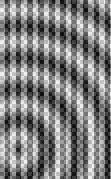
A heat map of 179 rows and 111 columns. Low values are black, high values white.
Stripes running up and down repeat 10 times from left to right. Overall the values sit about 50% of the way up the scale. Concentric rings centre on the bottom left.
